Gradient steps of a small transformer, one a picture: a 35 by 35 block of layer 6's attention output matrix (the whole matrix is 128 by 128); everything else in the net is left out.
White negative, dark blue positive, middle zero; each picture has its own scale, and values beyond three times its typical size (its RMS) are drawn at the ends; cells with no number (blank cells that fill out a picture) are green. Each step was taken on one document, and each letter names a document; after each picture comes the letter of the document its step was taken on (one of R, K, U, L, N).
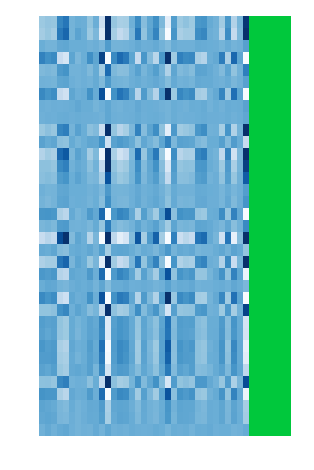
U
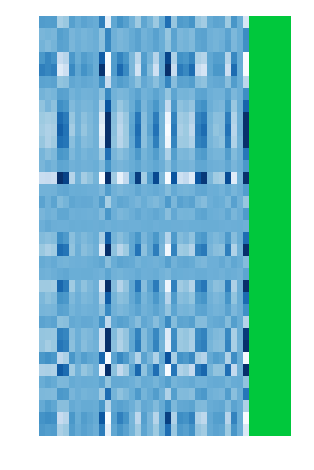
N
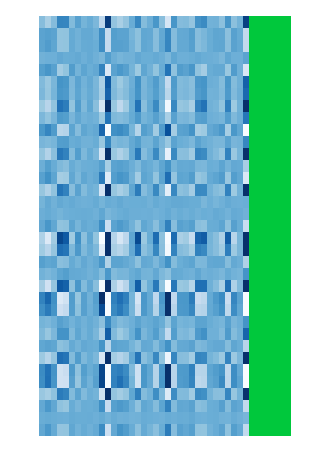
N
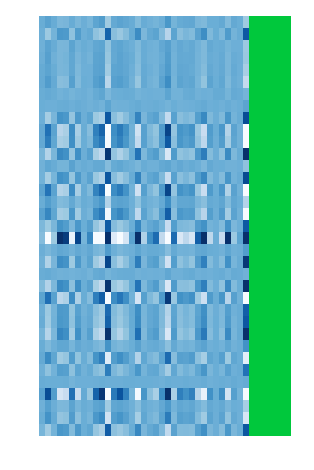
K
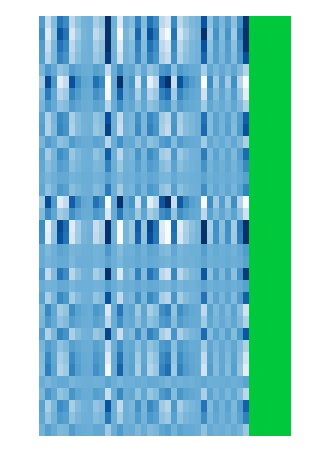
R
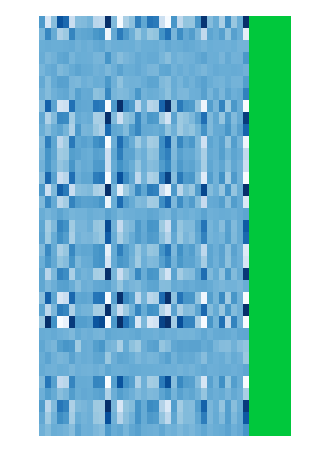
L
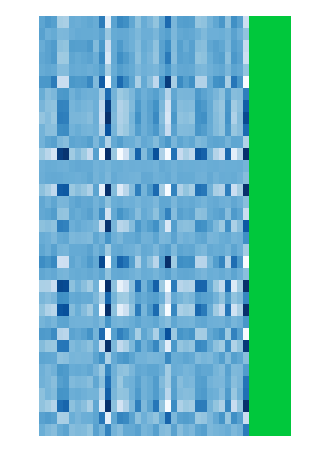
U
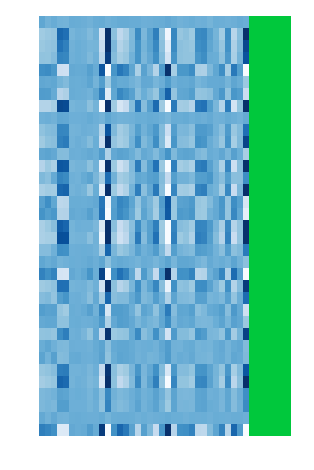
U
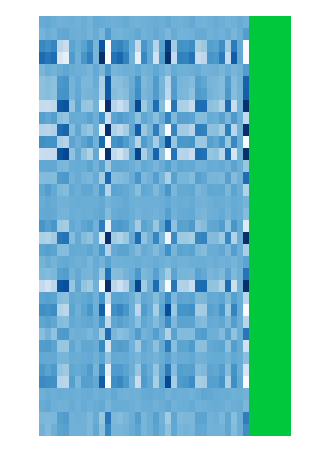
N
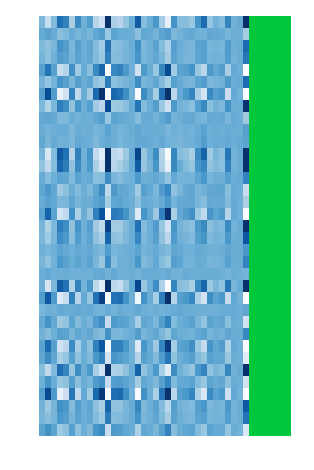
K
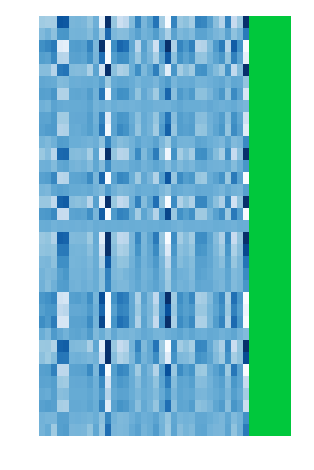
U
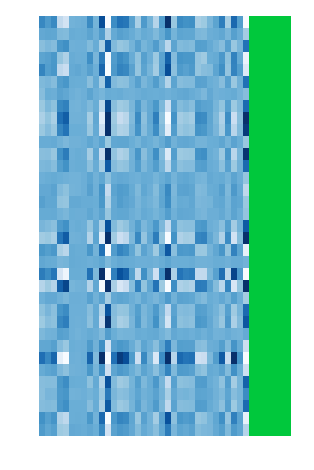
U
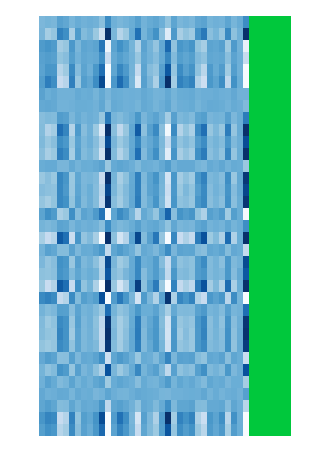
N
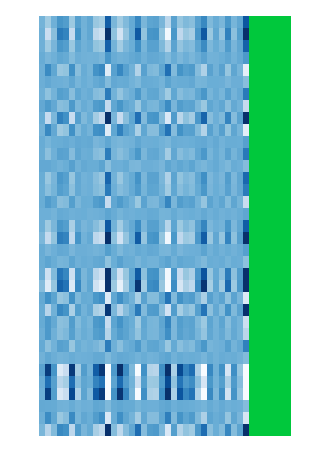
K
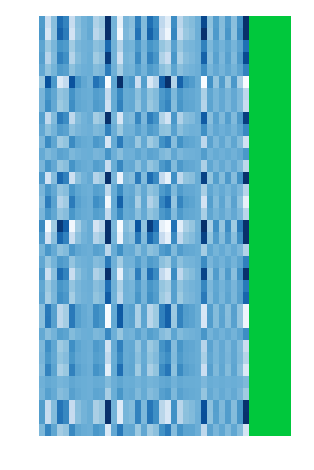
R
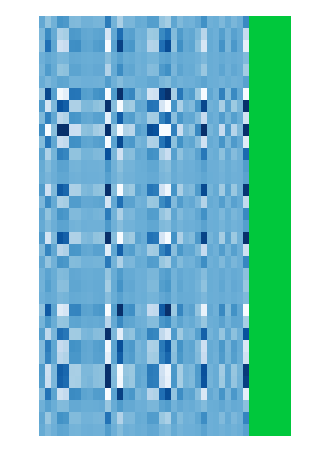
L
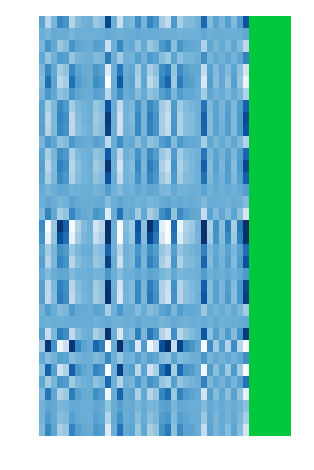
R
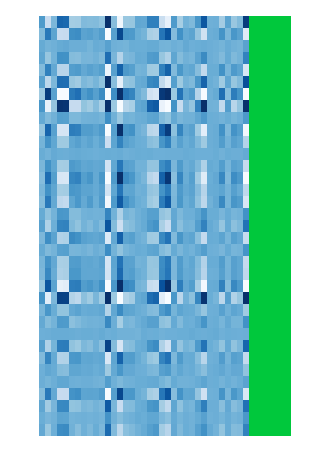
L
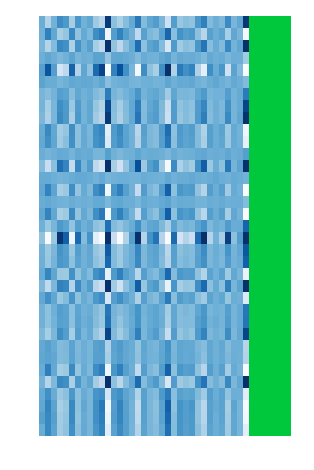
K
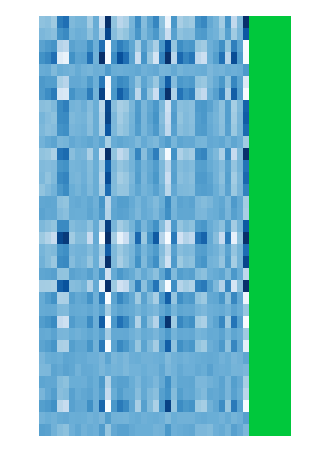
U
